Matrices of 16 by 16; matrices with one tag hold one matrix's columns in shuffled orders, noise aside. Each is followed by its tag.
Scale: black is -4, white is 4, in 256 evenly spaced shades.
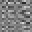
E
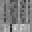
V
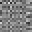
E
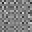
E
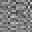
E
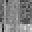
V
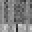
V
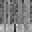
V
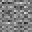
E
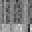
V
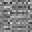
E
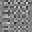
E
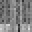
V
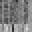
V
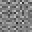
E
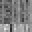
V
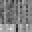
V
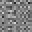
E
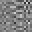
E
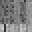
V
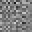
E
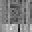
V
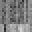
V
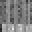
V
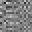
E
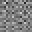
E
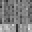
V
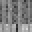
V
